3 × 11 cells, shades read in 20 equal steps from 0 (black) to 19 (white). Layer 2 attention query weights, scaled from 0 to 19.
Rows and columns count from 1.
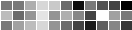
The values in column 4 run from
16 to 17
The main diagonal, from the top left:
9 8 14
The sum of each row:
91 129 98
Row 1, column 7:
1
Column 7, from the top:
1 10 5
